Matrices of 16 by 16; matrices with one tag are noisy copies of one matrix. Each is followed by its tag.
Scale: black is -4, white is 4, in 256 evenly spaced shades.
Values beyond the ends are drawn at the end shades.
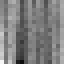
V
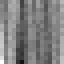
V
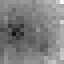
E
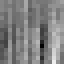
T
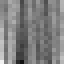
V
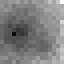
E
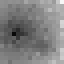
E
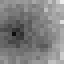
E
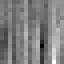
T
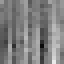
T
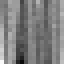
V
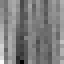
V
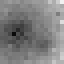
E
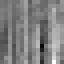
T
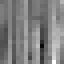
T
